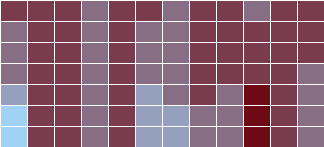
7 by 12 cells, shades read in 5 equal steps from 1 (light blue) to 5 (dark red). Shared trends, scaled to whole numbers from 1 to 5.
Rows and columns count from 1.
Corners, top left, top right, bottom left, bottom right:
4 4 1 3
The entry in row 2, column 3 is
4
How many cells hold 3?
28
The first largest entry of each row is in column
1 2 2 2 10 10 10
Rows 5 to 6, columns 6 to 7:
2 3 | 2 2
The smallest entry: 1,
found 2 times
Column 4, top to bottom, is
3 3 3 3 3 3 3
